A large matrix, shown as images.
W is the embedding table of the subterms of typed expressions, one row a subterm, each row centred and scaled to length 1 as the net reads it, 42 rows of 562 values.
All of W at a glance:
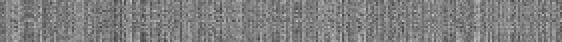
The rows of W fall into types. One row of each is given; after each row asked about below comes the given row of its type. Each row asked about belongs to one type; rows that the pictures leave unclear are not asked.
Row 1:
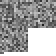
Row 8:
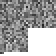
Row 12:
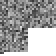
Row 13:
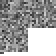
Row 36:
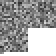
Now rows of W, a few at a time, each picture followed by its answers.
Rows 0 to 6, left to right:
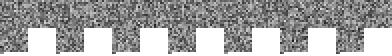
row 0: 36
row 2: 8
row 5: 12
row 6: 12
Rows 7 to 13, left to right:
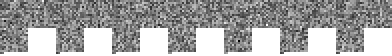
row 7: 13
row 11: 13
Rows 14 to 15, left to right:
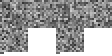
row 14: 1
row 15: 1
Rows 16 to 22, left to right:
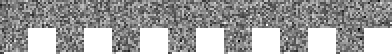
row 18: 36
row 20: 13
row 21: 36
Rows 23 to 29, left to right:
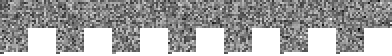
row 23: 13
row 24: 1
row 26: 13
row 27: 13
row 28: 8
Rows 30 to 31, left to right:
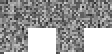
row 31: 8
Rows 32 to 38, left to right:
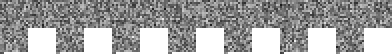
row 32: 8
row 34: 8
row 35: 1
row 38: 36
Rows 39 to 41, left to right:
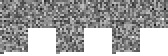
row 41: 8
